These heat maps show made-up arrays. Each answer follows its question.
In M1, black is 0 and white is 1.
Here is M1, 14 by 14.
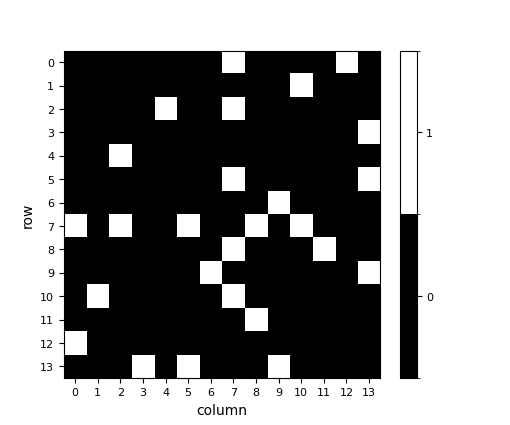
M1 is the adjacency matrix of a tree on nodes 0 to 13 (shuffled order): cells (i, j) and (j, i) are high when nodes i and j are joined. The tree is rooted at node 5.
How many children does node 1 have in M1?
0
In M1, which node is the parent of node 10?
7
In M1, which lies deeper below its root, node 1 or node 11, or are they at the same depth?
the same depth
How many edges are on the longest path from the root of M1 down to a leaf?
3
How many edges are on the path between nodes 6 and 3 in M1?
3
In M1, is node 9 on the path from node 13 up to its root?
no
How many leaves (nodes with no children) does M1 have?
6
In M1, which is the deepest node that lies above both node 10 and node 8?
7
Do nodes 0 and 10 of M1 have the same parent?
yes
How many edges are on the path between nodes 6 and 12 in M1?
6
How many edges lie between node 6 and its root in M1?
3
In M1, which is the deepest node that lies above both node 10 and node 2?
7
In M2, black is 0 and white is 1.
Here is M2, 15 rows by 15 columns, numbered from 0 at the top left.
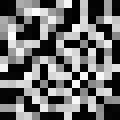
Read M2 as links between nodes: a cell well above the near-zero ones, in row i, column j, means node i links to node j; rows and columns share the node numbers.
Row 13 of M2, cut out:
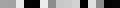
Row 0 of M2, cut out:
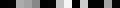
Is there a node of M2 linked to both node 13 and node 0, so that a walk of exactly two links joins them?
yes
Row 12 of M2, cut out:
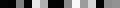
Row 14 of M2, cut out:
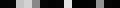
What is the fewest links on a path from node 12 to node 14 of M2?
1
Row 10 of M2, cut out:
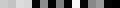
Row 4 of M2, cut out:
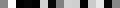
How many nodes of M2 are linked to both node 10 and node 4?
7
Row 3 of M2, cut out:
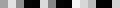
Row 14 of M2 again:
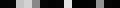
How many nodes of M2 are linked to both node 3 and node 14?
1
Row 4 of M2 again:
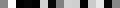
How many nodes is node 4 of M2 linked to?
9
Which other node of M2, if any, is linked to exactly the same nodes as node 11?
node 9
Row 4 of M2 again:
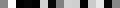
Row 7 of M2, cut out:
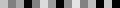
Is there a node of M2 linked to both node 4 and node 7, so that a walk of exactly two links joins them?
yes
